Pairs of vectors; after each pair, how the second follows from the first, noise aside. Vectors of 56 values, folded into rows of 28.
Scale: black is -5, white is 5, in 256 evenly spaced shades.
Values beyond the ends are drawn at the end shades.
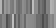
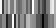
scaled up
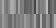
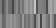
negated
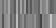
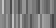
shuffled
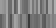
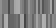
shuffled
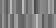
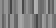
negated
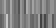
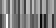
scaled up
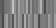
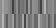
negated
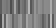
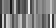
scaled up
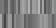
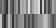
scaled up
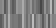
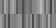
negated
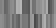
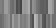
negated
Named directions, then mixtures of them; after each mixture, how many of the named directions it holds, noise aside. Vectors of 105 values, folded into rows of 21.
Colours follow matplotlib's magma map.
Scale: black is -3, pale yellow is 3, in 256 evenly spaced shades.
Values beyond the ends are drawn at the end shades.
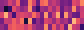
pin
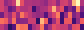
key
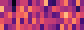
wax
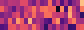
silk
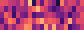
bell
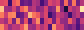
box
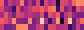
three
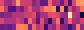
two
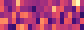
one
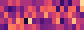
two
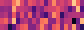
three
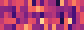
two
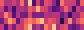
one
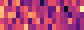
one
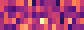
two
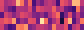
two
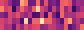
three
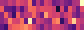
three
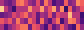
three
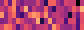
three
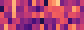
two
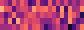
three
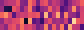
one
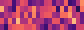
two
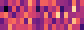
one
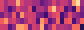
one
